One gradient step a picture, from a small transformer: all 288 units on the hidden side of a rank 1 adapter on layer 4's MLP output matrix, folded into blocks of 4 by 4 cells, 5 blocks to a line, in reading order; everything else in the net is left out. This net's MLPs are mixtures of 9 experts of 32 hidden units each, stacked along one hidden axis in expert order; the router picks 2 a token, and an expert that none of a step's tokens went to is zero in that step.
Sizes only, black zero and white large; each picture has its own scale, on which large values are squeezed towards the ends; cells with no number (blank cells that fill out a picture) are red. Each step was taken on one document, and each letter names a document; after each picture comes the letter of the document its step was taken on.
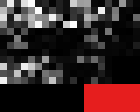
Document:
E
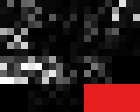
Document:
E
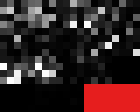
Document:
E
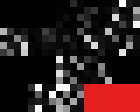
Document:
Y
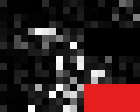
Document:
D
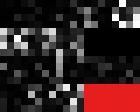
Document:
Y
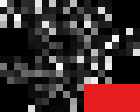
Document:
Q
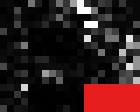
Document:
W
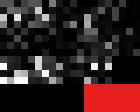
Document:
Q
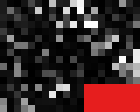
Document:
W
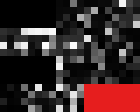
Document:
Y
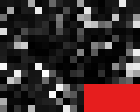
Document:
W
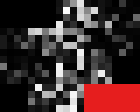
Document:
D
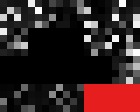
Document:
W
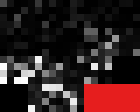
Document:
Q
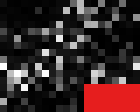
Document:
D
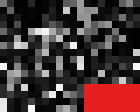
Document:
D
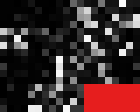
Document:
Y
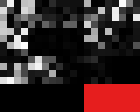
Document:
E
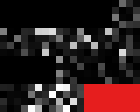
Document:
Y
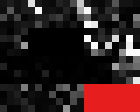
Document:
W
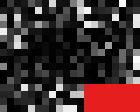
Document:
W
